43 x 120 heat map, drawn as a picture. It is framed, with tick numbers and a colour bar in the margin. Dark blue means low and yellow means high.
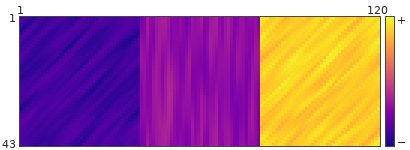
It is made of 1 by 3 panels. Panel 1,1: very low, slanting up to the right, faint in contrast. Panel 1,2: low, streaked downward, faint in contrast. Panel 1,3: very high, slanting up to the right, faint in contrast.
